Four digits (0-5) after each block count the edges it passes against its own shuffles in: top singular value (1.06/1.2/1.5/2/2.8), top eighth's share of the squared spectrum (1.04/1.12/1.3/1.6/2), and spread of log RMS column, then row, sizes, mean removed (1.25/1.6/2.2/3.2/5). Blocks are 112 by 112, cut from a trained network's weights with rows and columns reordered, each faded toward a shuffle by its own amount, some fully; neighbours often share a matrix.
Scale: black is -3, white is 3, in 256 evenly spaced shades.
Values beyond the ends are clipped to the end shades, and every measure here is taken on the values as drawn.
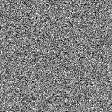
3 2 0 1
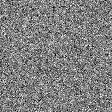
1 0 0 0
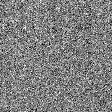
2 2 0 1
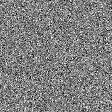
0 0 0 0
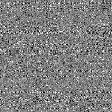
4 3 1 3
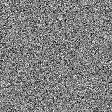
2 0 0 0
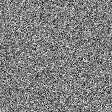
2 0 0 0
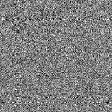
4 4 2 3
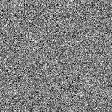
3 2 0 1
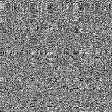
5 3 1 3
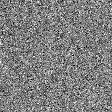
1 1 0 0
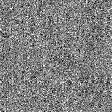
3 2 0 2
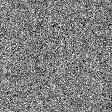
1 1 0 0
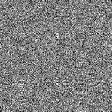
4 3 1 2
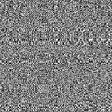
5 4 2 3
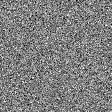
0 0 0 0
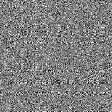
4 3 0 3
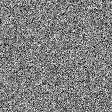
0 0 0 0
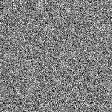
3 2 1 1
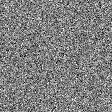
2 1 0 0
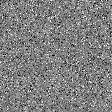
2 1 0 1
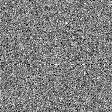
2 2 0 1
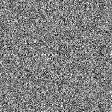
3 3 0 2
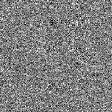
3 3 1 2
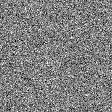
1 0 0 0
